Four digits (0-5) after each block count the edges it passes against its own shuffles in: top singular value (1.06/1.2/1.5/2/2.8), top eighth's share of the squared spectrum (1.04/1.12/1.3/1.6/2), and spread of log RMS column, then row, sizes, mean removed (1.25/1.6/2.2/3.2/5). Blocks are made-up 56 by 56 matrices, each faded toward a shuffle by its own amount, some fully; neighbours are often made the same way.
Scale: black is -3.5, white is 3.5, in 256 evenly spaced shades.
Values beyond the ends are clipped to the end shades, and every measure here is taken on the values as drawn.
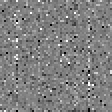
2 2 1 1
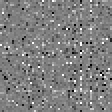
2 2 2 1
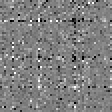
2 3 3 2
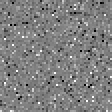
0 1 0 0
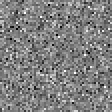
0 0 0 0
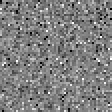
2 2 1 0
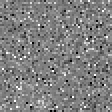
0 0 0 0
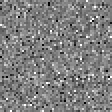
1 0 0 1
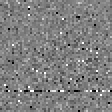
3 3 0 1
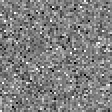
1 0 0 0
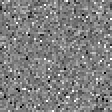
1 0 0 0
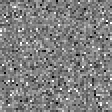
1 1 0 0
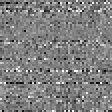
3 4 0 3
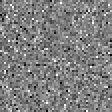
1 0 0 0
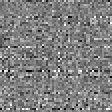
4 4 1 3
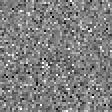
0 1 0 0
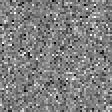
0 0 0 0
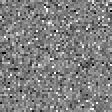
0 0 0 0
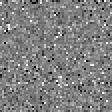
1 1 0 1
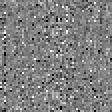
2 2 2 0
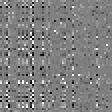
5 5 3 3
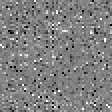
3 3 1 1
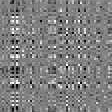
5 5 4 3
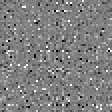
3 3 1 1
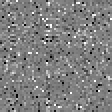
3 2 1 0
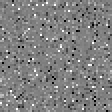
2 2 0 0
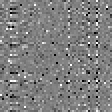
4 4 2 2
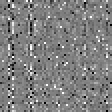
4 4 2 2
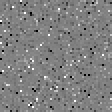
0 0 0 0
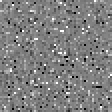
2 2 0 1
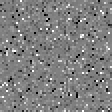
1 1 0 0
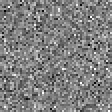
0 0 1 0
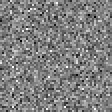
0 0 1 0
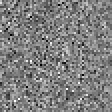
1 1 2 0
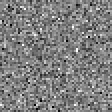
0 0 0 0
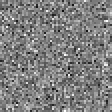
0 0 1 0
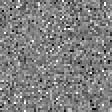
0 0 0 0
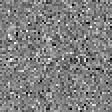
3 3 1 2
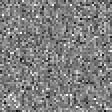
3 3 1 0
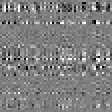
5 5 2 4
